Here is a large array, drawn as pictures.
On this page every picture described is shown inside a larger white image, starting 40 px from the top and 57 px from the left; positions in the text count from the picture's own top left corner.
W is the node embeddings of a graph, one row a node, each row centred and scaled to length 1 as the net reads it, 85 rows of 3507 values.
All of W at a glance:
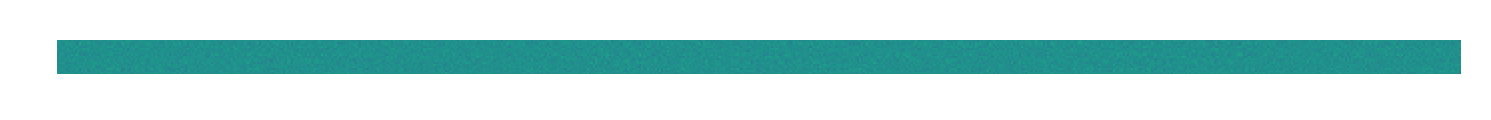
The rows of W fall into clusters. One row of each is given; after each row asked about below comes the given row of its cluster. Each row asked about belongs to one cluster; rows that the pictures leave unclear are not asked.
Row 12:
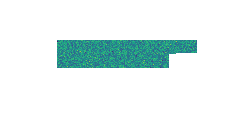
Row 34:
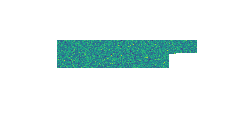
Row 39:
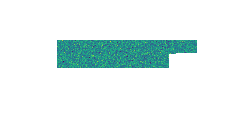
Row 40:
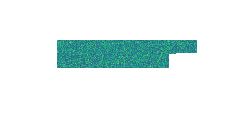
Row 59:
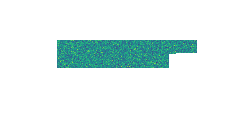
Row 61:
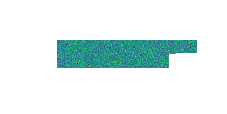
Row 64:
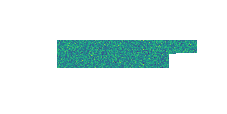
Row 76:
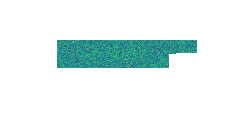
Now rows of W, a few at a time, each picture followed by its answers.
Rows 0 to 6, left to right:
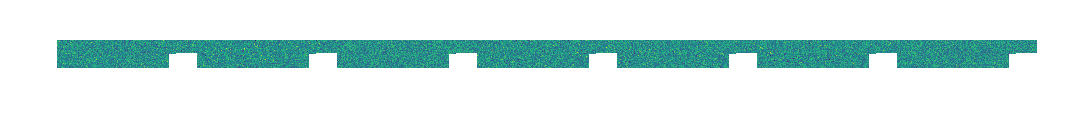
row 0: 59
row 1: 34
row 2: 64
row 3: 39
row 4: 12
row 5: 12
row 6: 59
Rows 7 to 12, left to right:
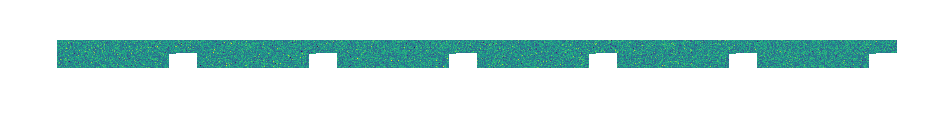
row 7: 12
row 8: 40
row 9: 12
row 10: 61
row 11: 40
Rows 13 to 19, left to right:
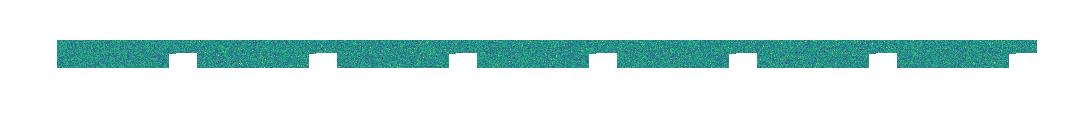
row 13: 12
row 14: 34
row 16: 39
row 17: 39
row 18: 39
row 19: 59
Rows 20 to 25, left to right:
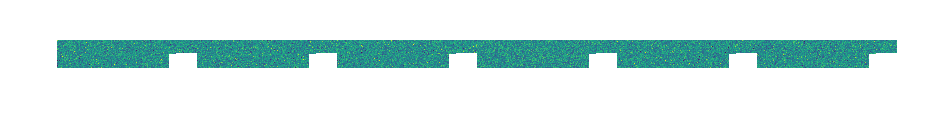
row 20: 64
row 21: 76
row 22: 64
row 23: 34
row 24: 12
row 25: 40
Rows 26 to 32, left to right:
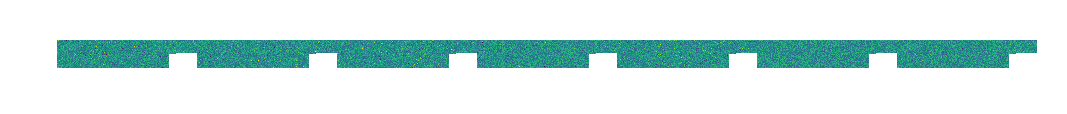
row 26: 64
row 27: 12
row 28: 34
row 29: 61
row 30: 76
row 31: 39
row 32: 64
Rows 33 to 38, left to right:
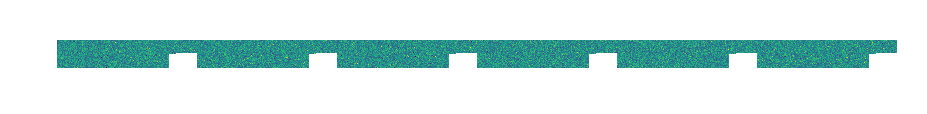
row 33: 61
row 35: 61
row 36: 39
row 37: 39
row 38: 34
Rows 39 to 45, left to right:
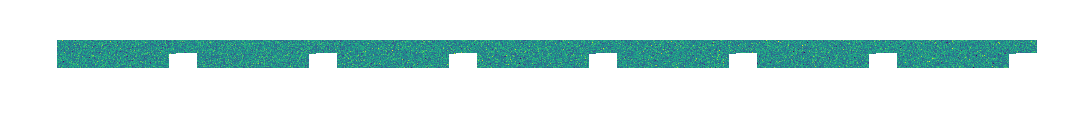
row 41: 34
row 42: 34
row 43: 76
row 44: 64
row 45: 12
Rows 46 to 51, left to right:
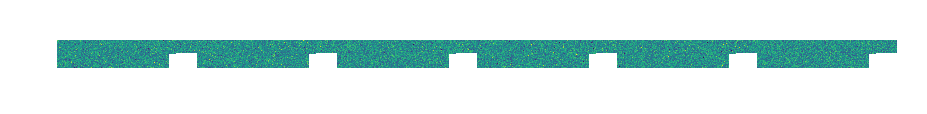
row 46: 59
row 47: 59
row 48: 64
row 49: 61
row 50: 61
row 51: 59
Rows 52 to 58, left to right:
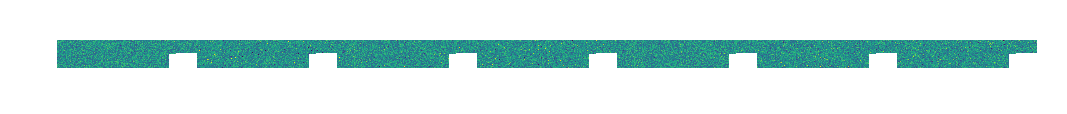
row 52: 40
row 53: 59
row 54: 61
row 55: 34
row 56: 61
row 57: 76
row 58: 59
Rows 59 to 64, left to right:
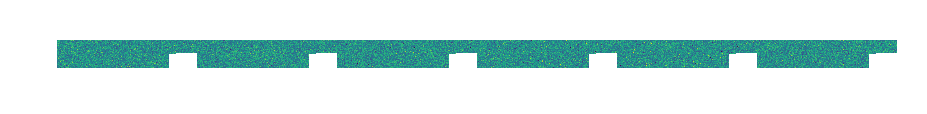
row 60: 76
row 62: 12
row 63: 40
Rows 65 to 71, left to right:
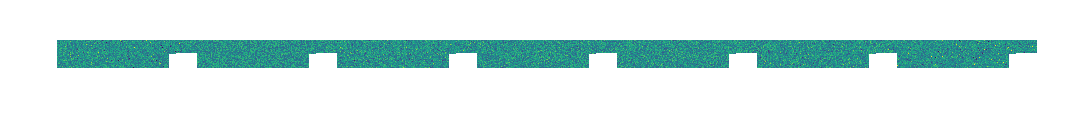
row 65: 12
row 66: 39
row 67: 12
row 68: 76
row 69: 64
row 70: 64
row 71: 59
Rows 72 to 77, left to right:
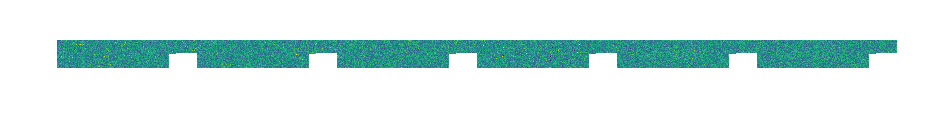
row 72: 61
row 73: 61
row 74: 61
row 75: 39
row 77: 76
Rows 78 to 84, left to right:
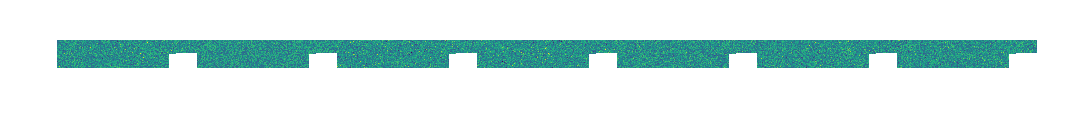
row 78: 61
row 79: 64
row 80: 40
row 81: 34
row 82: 12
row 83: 61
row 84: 64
